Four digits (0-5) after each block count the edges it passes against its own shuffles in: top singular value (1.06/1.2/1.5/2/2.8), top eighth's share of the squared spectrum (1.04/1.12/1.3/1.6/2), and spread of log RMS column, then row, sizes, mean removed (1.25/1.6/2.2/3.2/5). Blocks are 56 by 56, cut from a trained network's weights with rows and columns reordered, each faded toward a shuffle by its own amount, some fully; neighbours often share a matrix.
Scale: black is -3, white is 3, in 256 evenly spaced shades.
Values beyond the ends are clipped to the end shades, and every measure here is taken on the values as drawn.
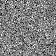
0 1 0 0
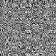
3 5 2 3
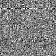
3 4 0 2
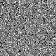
2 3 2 0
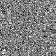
2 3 1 1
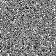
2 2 0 0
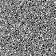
0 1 0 0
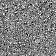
0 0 0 0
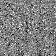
1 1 0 1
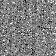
1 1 0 0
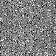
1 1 0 1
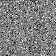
0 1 0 0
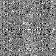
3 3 0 3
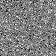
0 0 0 0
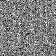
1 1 0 0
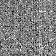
2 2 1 2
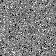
0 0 0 0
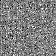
1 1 0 1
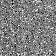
1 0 0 0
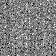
1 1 0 1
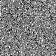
1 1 0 0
